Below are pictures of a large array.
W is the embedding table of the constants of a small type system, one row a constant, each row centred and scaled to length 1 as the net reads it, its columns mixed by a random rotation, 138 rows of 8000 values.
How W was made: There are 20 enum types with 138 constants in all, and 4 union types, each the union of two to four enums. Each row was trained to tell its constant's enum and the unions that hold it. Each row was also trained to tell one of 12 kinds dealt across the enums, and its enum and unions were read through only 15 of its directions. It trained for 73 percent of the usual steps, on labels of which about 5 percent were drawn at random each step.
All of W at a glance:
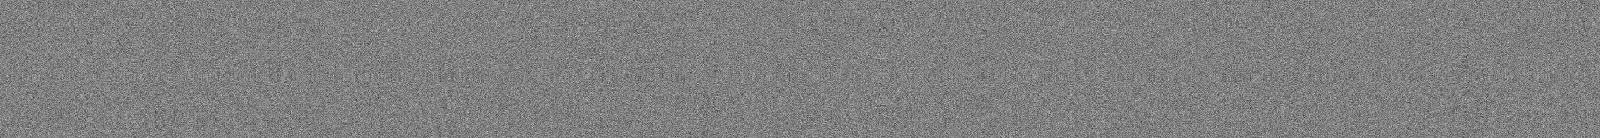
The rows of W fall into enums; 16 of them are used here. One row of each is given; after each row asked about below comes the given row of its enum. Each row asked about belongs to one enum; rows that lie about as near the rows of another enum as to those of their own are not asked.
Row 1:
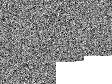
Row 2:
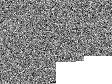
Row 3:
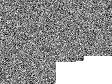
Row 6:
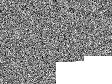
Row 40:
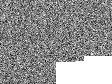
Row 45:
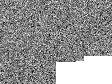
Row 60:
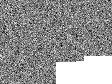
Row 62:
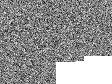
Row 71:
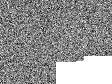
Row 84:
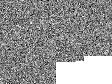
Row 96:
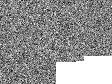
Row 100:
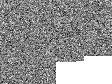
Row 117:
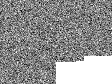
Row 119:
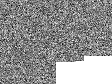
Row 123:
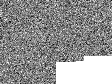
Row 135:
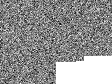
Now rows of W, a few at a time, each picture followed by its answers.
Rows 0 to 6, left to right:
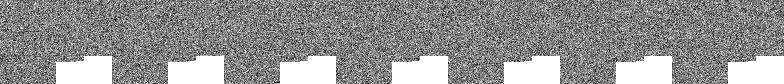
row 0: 40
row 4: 6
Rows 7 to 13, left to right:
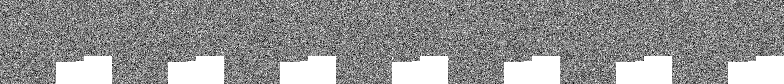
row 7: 2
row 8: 117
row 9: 62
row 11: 2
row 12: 40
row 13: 123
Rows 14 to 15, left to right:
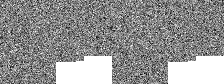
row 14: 84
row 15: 135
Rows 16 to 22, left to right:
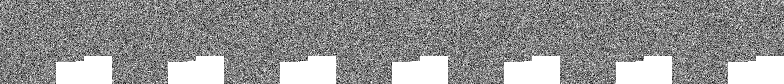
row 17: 40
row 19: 119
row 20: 119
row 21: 3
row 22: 62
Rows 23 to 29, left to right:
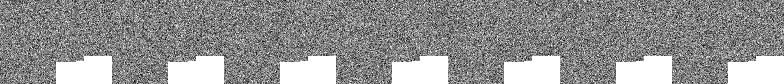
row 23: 71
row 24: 62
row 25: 62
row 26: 3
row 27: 123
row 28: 1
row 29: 6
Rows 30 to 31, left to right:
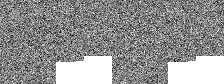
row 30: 100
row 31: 60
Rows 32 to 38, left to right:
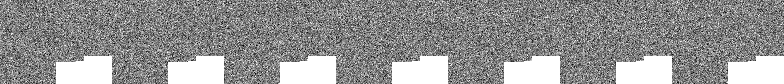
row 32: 62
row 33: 96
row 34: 2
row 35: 123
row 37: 71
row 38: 45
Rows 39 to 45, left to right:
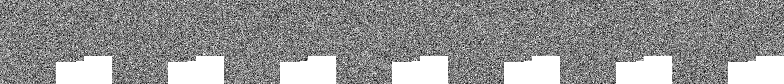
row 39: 6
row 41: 1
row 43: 84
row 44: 117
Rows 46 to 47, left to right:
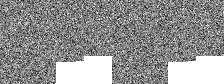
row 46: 2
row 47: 1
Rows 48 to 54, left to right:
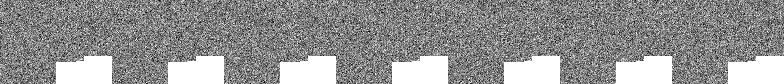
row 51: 40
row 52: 135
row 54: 45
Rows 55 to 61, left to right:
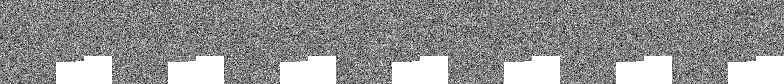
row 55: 84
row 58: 96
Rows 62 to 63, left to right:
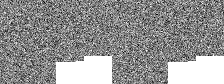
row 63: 60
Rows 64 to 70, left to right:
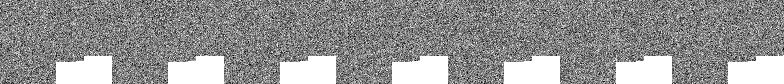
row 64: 40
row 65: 1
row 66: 45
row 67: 119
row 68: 62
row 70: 117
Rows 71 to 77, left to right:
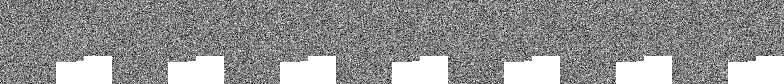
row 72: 100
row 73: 96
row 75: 71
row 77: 71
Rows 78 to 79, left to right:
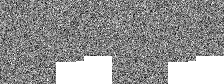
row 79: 45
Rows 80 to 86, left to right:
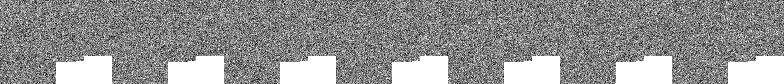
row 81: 123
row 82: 45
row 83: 6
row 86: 123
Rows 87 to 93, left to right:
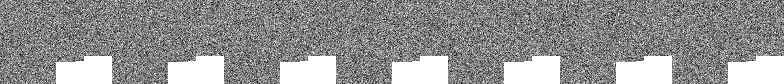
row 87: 100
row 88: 117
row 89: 45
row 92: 1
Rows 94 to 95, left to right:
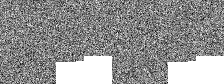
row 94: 117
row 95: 117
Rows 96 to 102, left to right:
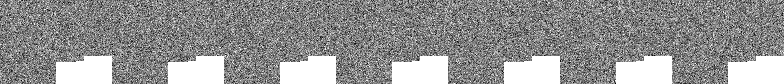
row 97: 6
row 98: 84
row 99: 71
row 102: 40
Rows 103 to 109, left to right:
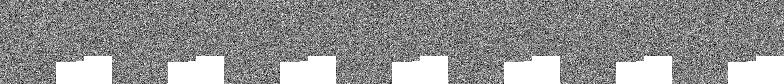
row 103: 84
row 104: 6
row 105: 1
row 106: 60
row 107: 100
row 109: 60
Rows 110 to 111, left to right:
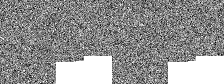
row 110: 3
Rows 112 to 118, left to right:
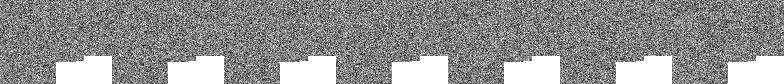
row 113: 6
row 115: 117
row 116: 84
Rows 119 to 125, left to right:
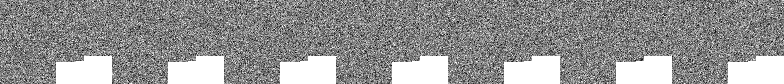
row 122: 3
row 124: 1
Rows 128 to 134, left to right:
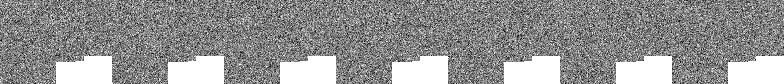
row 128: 40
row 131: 96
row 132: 100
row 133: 45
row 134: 100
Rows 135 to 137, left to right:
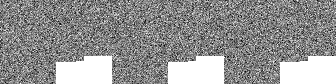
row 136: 123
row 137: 100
